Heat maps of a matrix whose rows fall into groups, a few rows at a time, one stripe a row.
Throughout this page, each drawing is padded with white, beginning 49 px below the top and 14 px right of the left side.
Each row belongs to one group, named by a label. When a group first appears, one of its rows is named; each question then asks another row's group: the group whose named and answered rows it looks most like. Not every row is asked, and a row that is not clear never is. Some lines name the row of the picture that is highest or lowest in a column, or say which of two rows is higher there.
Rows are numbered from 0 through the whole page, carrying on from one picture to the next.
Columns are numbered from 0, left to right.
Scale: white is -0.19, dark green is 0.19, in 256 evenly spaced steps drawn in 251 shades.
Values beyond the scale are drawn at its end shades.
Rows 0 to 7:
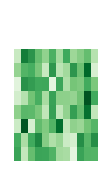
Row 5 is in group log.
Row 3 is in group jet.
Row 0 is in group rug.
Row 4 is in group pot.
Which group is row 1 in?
pot
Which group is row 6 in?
jet
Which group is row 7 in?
jet
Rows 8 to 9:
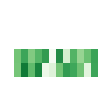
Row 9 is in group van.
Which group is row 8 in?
log
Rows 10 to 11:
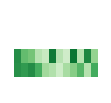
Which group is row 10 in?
pot
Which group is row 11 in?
van
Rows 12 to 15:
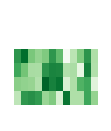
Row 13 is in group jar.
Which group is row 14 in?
jar
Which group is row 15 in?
rug
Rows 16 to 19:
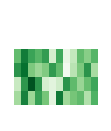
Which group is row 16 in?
log
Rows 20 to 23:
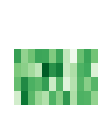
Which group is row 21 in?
jar
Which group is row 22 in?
log
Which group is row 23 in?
rug
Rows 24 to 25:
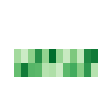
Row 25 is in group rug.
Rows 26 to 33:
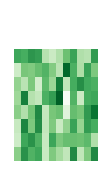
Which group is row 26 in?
van
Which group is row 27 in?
rug
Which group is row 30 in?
jet
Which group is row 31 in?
rug
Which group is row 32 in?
rug
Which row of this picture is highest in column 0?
26
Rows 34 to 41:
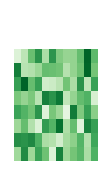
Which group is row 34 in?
jet
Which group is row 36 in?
van
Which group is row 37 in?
jar
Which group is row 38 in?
pot
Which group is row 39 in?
jar
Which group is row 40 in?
van
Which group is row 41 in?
log
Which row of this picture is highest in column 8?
38
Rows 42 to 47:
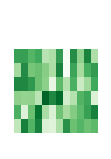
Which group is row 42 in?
pot
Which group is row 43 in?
log
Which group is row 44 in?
van
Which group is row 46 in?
jet
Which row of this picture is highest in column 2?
44
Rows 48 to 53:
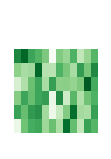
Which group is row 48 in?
van
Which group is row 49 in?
jet
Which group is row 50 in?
jet
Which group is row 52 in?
van
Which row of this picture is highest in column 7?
53
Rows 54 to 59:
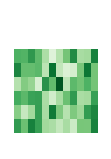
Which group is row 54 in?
van
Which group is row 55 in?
pot
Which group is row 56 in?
jar
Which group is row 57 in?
van
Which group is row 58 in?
jet
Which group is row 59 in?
van
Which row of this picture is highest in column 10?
55
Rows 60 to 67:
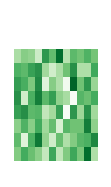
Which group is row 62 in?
pot
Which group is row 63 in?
jet
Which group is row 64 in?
pot
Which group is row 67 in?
pot
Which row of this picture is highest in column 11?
66
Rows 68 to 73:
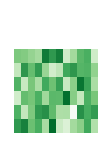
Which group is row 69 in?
rug
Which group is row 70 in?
jar
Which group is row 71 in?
rug
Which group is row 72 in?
jet
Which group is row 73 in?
pot
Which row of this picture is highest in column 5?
73
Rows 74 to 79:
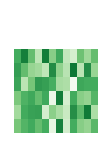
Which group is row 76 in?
jet
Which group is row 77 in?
log
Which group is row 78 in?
pot
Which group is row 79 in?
log
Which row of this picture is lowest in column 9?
75
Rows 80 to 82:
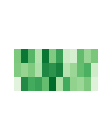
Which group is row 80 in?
log
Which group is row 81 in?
jar
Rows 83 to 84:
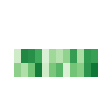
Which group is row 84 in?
jet
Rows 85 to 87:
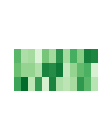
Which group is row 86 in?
jar
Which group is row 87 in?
pot
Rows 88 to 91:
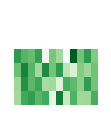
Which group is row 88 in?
pot
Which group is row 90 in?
rug
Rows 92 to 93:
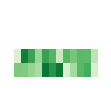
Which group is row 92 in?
rug
